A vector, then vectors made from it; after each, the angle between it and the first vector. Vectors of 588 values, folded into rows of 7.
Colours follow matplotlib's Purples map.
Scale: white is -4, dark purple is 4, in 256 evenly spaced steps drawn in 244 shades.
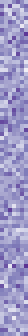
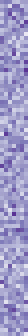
nearly opposite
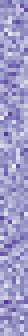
orthogonal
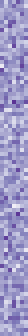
orthogonal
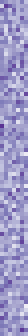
orthogonal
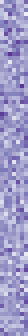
orthogonal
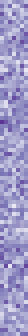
nearly parallel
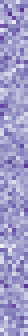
partly opposed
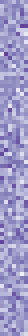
partly opposed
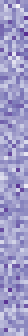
partly aligned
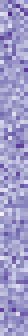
partly opposed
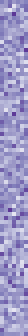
partly aligned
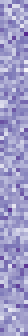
nearly parallel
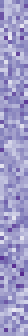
partly aligned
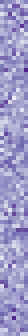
nearly opposite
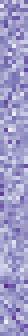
partly opposed
